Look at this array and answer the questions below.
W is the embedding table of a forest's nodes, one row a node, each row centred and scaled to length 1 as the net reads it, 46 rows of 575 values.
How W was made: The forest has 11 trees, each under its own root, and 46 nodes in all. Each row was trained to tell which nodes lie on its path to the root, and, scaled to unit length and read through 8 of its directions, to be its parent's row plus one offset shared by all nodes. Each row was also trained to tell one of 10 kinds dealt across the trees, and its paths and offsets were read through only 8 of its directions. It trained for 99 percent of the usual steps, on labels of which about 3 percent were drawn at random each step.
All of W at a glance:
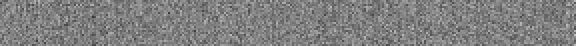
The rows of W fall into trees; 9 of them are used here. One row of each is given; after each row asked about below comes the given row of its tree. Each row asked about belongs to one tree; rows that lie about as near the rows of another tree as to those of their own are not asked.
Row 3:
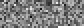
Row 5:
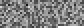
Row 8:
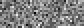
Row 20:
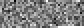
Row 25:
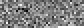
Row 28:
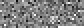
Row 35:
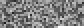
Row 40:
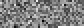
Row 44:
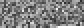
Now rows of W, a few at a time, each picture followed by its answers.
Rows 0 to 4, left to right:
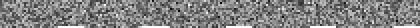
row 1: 35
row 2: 40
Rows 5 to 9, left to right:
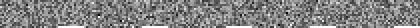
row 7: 3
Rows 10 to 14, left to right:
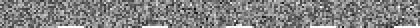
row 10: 25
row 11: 5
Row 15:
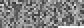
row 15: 5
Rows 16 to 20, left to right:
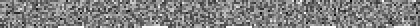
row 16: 3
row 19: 8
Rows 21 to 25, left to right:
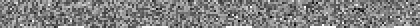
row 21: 8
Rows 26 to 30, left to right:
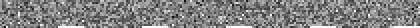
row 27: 40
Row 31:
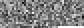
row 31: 20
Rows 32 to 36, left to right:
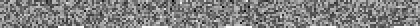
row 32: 3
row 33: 20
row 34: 28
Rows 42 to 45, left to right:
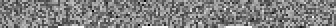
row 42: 5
